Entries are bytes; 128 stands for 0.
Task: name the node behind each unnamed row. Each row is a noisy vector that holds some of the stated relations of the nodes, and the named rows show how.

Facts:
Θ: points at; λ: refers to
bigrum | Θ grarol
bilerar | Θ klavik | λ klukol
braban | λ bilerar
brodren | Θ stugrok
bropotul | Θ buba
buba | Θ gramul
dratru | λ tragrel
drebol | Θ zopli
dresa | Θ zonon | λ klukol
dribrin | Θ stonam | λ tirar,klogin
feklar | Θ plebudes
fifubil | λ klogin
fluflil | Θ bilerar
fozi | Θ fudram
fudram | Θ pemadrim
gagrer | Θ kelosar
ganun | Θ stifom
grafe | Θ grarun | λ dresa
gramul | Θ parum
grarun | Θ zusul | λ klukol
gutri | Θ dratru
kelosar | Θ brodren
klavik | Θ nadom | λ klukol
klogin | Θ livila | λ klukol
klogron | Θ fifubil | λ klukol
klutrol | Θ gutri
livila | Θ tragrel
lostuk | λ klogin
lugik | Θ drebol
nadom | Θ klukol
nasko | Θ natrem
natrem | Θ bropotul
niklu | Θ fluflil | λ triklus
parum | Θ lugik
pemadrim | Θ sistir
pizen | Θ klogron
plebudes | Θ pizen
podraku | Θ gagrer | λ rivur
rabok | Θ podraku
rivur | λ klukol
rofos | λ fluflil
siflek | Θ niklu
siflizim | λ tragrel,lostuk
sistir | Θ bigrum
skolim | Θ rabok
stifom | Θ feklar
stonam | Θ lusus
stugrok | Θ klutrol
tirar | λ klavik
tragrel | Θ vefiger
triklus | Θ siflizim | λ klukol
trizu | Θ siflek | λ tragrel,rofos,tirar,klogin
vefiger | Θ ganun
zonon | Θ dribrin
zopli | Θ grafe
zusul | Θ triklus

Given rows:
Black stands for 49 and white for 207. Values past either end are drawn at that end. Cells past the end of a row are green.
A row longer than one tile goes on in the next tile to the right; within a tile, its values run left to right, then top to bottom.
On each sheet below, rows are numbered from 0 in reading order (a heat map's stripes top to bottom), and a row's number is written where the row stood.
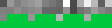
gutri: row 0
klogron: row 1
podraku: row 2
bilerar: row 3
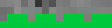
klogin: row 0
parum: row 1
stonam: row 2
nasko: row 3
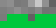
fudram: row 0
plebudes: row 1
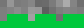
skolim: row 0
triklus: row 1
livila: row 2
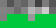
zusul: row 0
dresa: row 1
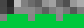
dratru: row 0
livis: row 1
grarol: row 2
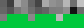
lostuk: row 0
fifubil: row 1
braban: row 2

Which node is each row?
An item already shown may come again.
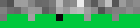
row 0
tirar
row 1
triklus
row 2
fluflil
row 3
klukol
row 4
gutri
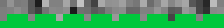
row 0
skolim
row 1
siflizim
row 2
rivur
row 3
fifubil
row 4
klogron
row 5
nadom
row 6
tragrel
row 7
dratru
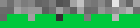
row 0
trizu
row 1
triklus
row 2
rofos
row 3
dribrin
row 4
niklu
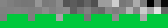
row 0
nasko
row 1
skolim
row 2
grarun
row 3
tirar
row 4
klavik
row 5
grafe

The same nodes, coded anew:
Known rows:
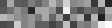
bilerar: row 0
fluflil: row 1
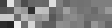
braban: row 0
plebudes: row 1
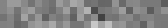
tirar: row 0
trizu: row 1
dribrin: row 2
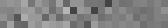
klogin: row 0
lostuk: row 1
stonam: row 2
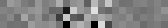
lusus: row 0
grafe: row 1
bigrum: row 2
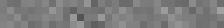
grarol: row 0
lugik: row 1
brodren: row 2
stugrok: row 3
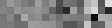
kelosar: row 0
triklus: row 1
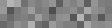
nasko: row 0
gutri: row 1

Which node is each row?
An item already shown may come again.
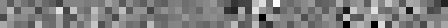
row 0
fifubil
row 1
rivur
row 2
fifubil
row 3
nadom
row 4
niklu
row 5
zusul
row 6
grafe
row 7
siflizim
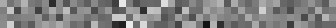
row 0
tragrel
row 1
fifubil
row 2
braban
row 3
dresa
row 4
klukol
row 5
grarun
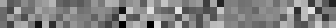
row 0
dresa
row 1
klogron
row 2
grafe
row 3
rofos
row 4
nadom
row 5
dratru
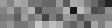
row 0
trizu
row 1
siflizim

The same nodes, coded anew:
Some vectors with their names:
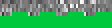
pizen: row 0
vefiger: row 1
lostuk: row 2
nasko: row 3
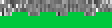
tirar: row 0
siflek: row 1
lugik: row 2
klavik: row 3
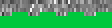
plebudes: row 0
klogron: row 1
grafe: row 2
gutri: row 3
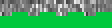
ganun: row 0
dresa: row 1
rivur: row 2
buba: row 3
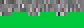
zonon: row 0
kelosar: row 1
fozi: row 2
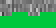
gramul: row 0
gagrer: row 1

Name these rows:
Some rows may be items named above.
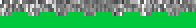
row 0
rofos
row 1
rivur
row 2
klukol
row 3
nadom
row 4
triklus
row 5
podraku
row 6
braban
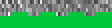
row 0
siflizim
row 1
niklu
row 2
livila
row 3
klukol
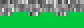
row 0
bilerar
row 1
grarun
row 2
grafe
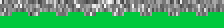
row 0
trizu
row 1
grarun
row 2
tragrel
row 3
klogin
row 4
dratru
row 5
skolim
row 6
grafe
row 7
skolim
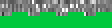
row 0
zusul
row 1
dribrin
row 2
fifubil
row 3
nasko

